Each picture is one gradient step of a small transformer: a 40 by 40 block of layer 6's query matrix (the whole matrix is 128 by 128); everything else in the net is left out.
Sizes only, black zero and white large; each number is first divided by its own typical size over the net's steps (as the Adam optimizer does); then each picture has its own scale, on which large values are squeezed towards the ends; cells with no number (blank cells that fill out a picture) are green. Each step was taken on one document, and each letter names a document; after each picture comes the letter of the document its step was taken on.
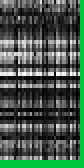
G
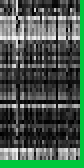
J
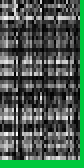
G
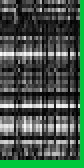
G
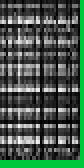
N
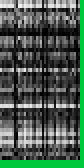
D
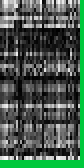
G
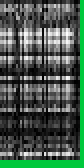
D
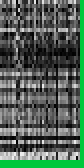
J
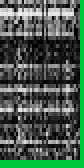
D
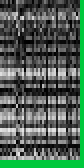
J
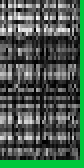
N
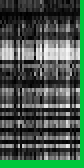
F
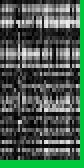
F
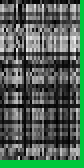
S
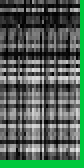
S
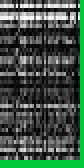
D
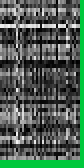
J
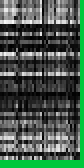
G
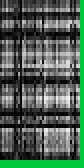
F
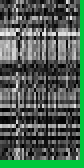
J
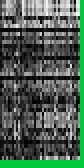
F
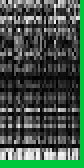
N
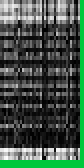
G
